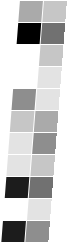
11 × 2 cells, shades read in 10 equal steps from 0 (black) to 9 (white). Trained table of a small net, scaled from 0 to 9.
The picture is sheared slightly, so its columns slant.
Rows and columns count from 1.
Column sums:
63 69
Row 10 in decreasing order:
9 8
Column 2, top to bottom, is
7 4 7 8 8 6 5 7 4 8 5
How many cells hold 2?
0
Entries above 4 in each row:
2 0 2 2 2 2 2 2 0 2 1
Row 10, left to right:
9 8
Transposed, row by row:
6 0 9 9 5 7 8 8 1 9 1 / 7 4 7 8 8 6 5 7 4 8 5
